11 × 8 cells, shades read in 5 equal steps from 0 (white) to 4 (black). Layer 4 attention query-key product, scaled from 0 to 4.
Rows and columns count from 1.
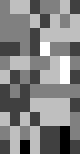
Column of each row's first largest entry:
4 5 4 1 1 2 1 1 2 7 3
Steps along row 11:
down up down up same up down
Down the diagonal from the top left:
2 2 2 3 2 1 2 3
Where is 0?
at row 4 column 5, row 5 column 7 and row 6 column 7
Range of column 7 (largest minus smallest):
4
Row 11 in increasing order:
1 1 3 3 3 3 4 4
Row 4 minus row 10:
1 2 0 2 -3 -1 -2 1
